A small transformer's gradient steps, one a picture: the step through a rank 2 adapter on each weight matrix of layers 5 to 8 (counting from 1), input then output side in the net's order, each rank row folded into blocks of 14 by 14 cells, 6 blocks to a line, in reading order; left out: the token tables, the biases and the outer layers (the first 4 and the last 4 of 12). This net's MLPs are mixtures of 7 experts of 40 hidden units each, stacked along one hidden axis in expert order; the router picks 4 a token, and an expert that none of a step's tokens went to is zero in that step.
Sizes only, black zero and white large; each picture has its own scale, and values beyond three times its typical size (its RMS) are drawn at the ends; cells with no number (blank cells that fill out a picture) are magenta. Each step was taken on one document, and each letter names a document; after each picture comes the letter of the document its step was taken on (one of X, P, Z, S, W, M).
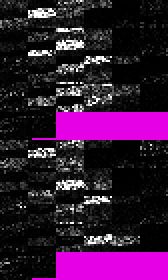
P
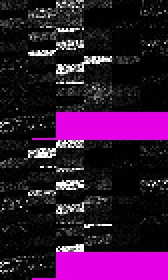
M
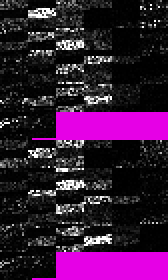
P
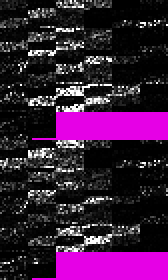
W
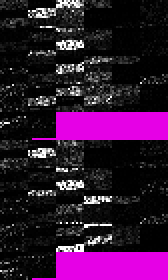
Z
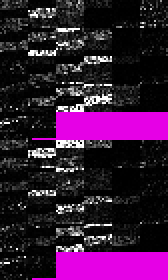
Z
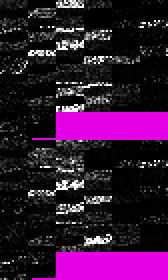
W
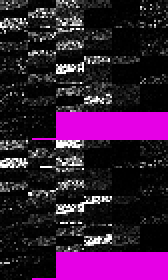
P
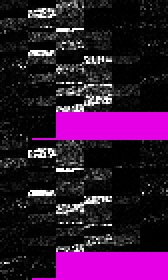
Z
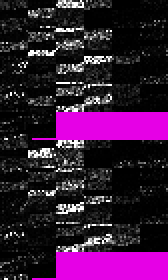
W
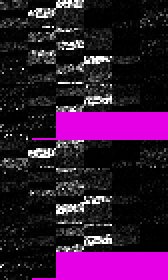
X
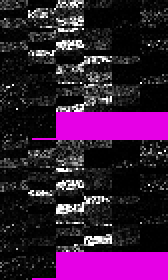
M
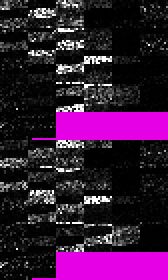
M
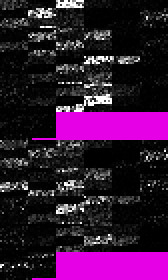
X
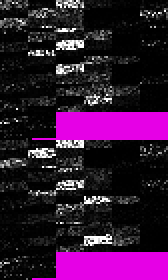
M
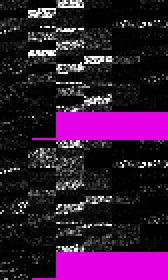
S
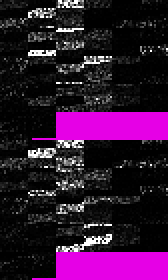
S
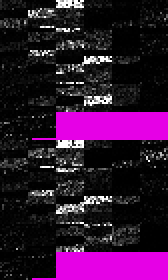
X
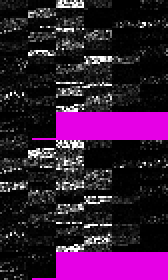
S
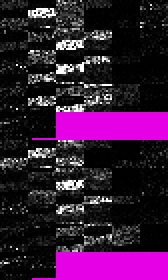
Z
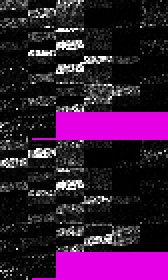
M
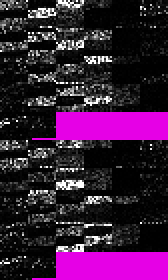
P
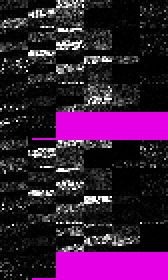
Z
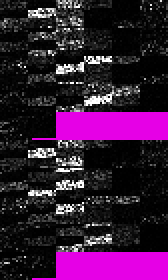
P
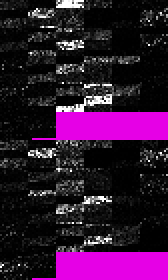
X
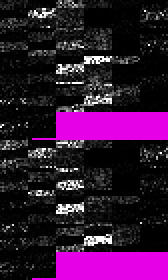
M
